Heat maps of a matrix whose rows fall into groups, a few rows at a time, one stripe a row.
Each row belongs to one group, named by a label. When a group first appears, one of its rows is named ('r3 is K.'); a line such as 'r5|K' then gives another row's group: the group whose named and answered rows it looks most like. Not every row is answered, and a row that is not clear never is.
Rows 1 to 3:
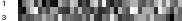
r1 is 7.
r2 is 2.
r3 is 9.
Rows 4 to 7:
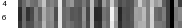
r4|9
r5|9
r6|9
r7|9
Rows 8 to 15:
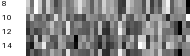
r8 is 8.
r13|2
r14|2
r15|9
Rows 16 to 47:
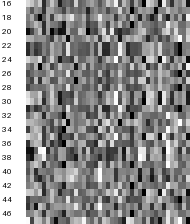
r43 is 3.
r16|3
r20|7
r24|3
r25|2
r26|9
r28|9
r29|3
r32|7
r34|7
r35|3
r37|2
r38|2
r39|7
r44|9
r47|8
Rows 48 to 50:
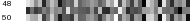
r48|3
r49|9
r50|3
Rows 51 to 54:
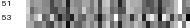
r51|8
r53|3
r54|8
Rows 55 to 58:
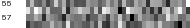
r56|8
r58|9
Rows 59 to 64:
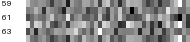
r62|8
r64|8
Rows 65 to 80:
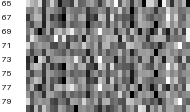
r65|3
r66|7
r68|7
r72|7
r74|7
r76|7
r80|2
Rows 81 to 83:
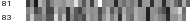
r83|8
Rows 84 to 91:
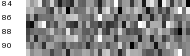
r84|3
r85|8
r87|2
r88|9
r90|7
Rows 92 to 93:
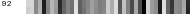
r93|3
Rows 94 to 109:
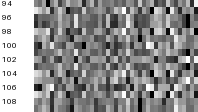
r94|2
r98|3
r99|7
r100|2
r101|9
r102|8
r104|3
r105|8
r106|2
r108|7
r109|7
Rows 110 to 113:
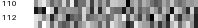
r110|8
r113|8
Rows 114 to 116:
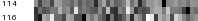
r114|7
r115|9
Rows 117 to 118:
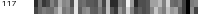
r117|9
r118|9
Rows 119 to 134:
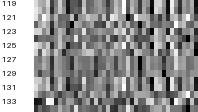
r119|3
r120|3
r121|8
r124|9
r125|3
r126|8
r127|7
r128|7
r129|7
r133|2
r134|9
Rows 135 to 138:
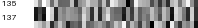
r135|8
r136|2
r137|2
